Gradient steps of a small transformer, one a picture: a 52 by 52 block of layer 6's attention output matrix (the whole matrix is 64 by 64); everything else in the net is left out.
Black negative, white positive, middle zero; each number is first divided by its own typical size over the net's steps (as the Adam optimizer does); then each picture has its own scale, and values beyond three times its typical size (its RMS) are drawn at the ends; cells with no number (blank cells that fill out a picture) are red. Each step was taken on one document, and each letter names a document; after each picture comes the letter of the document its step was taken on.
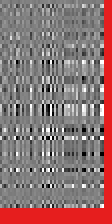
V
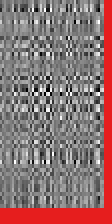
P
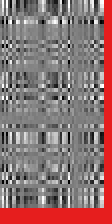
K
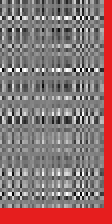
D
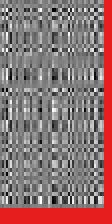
K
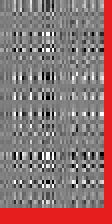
V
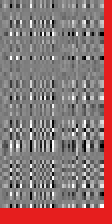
V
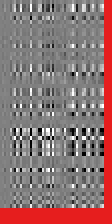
V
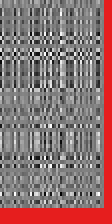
P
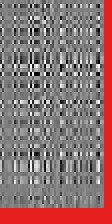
P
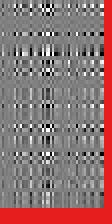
V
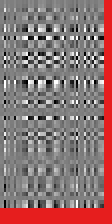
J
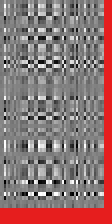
J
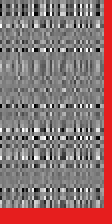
P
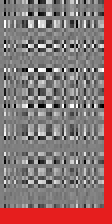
J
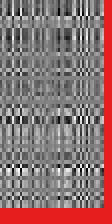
D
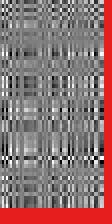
K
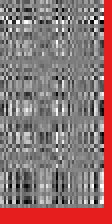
K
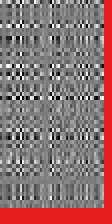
P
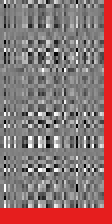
J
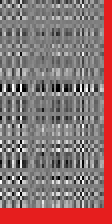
D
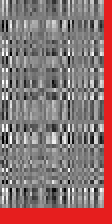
K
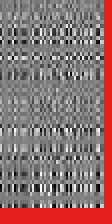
P
